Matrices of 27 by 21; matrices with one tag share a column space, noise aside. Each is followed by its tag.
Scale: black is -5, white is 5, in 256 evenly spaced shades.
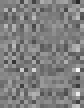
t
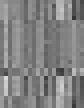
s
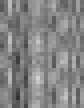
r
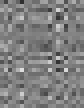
t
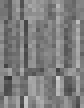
s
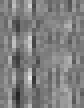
r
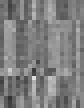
s
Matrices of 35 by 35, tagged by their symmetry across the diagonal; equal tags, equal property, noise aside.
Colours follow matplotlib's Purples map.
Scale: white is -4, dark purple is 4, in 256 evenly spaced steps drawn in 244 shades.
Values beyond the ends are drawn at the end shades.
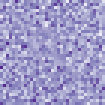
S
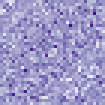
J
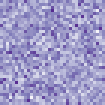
J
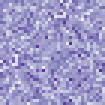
J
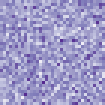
S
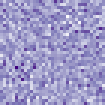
S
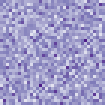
J
